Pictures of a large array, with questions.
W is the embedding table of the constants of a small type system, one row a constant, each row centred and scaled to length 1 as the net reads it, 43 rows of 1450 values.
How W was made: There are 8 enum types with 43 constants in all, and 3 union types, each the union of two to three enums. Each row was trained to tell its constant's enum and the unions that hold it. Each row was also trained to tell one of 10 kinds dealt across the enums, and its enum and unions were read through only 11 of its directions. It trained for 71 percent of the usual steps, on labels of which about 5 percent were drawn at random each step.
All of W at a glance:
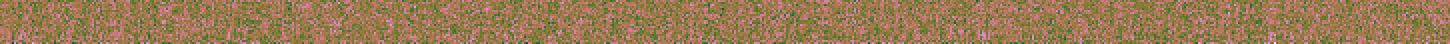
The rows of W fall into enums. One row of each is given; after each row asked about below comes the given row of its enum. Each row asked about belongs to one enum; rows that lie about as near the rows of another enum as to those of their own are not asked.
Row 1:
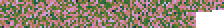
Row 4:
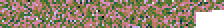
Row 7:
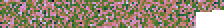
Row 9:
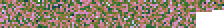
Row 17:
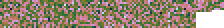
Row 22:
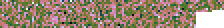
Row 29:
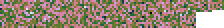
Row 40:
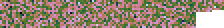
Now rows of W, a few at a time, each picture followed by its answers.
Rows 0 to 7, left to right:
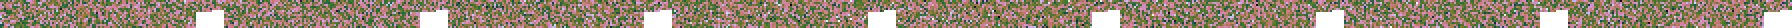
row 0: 40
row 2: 9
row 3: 22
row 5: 7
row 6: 9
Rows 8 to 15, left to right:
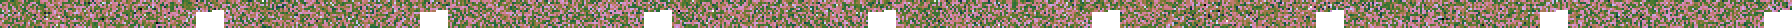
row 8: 22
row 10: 29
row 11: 22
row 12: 22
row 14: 9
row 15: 40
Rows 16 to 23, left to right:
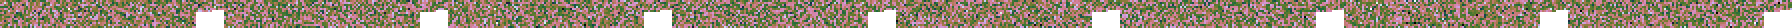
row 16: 1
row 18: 7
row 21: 9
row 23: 9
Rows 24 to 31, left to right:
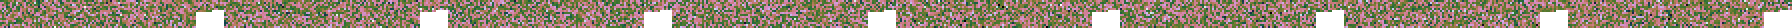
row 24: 7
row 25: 7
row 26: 1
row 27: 29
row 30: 29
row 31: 4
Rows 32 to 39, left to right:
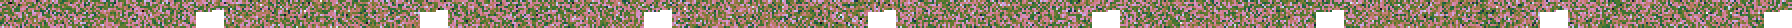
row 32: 7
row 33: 4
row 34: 7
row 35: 22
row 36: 17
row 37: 40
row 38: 4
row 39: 17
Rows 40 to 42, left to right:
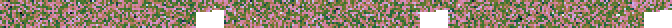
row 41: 9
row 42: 17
